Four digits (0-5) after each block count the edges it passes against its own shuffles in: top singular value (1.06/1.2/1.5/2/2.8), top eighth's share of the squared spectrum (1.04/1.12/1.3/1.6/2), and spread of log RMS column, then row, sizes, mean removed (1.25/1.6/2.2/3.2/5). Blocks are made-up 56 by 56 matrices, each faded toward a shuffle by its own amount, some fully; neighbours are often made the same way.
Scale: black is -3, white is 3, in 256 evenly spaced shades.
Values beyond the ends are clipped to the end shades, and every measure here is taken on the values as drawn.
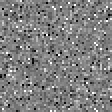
0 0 0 0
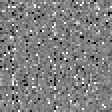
3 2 1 0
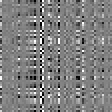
5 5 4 3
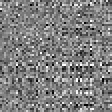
4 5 3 3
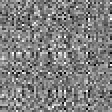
4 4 3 3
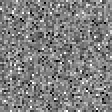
0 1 0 0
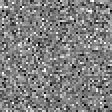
2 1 0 0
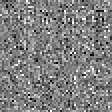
3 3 1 1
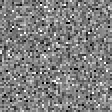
1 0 0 0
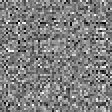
4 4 2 2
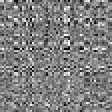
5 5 3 3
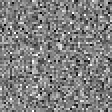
3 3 1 0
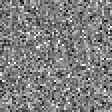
1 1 0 0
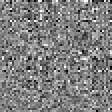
4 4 2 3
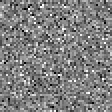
0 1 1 0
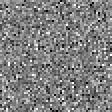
2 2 0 1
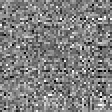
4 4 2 2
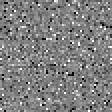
1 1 0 0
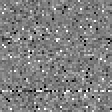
2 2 0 1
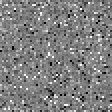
0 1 0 0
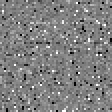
1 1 0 1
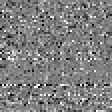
3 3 0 3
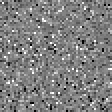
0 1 0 0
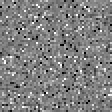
0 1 0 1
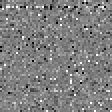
2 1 0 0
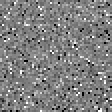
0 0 0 0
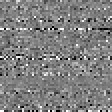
3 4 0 3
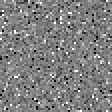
0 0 0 0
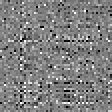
4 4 2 2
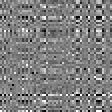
5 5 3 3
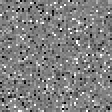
0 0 0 0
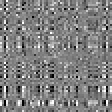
5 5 3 4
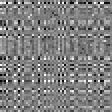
5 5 4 4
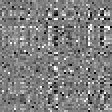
4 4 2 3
